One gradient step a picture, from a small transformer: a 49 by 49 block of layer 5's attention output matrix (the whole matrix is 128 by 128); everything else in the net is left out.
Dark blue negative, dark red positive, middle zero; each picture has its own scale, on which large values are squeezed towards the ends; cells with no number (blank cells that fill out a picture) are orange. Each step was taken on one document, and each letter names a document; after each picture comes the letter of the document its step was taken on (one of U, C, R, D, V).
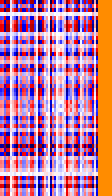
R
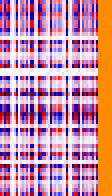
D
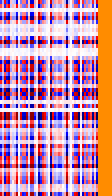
D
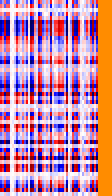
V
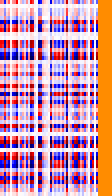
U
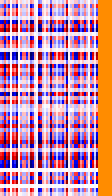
U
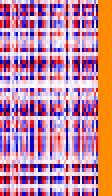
D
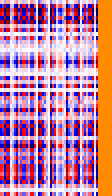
R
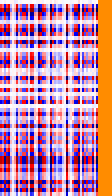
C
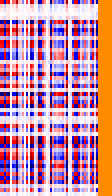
U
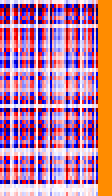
R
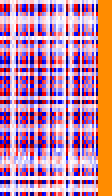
C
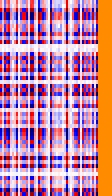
D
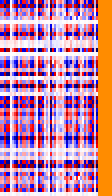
R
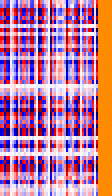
R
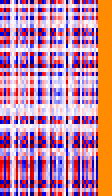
C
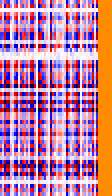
R
